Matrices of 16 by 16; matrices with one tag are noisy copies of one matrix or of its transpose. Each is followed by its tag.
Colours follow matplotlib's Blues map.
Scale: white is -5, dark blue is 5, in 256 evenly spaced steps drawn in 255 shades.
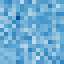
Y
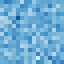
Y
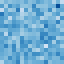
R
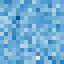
Y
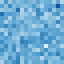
R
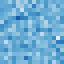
Y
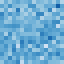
R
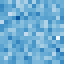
Y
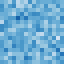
Y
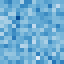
Y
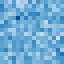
Y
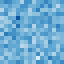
Y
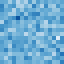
Y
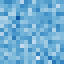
Y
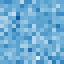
Y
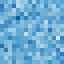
Y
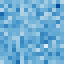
R
